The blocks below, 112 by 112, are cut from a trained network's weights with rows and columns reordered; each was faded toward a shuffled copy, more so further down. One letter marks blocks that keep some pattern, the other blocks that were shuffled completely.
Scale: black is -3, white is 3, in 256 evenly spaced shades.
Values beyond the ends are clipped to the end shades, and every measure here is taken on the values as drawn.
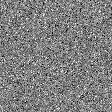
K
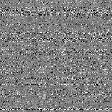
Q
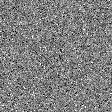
K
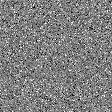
K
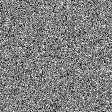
K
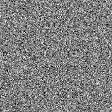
Q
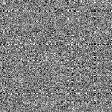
Q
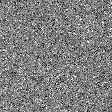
K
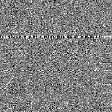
Q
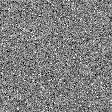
K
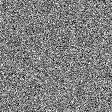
K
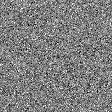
K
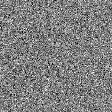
Q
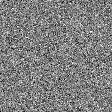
K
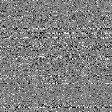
Q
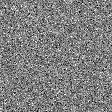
K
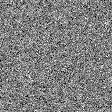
K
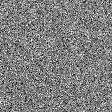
K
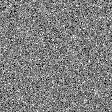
K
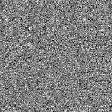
Q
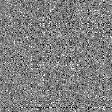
Q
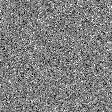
K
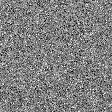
K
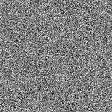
Q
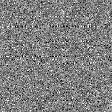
Q
